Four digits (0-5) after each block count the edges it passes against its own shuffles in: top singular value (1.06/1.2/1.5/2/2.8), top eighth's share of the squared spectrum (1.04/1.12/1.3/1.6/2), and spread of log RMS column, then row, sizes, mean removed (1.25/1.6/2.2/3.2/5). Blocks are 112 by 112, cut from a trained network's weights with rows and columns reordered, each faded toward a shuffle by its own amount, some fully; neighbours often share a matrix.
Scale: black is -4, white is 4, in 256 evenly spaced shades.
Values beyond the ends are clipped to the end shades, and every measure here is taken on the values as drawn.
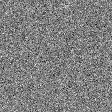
0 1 0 0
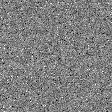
0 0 0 0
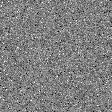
0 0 0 0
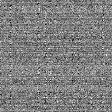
4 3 3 1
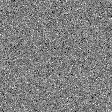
0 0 0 0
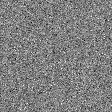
0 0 0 0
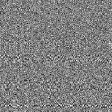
4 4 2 3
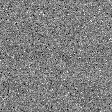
1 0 0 0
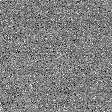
1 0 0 0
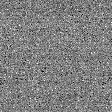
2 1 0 0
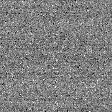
2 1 1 0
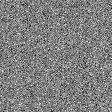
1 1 0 0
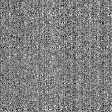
3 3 0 3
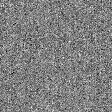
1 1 0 0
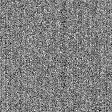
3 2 0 1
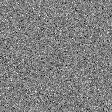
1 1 0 0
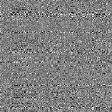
4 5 2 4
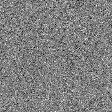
1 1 0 0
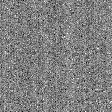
2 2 0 1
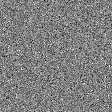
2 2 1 0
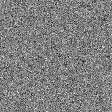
2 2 0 0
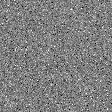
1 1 0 0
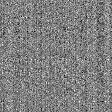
3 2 0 2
